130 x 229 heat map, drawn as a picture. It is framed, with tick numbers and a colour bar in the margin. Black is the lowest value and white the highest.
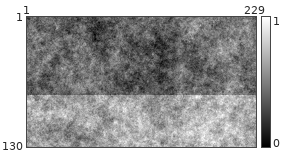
Ninth with the highest average: bottom right. Seam: horizontal, 60% of the way down, the bottom part higher. Average level on the scale: 50%.
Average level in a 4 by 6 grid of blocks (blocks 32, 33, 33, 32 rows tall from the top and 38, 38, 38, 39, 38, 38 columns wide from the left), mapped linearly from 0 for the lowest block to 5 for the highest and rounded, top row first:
1 0 1 0 2 2
1 1 1 0 1 2
3 3 3 2 3 3
3 3 4 4 5 4
